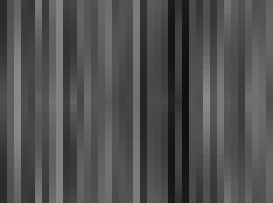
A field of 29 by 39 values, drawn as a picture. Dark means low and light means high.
Grain: streaks running down. Mirror symmetry: top to bottom. Average level on the scale: 30%.
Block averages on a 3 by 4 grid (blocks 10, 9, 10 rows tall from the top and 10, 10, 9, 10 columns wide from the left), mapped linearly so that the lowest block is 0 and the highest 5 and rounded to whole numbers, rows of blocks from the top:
3404
4405
3404
